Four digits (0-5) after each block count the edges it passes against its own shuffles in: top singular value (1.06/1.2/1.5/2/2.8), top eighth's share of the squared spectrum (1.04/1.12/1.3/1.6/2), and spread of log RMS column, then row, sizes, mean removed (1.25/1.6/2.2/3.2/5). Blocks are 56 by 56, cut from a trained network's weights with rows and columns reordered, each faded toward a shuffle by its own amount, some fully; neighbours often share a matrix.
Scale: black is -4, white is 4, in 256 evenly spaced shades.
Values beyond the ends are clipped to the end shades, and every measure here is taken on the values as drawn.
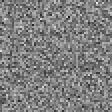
0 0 0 0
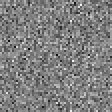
3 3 1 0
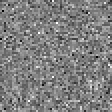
2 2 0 0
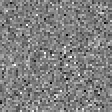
2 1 0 0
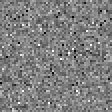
2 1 0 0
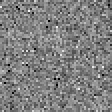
1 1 0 0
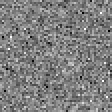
1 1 0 0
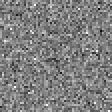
1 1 0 0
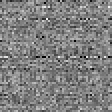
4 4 1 2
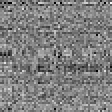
4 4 1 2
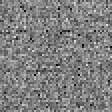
2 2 0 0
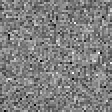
1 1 0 0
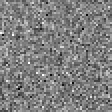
0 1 0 0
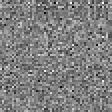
3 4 1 2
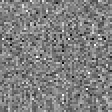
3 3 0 1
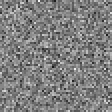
1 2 0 0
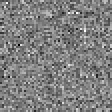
3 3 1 1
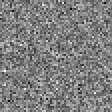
1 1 0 0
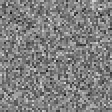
1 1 0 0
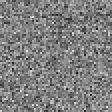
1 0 0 0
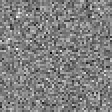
2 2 0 0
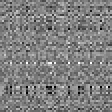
4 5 2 3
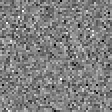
2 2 0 0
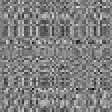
5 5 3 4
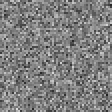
0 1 0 0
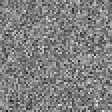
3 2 0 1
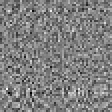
4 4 1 2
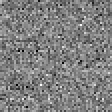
3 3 1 1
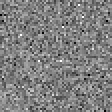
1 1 0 0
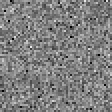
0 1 0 0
